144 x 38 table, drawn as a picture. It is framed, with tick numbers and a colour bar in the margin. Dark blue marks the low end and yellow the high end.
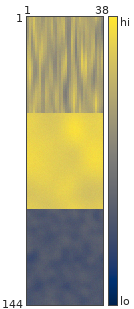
It is made of 3 by 1 panels. Panel 1,1: high, streaked downward. Panel 2,1: very high, smooth, faint in contrast. Panel 3,1: low, blotchy, faint in contrast.
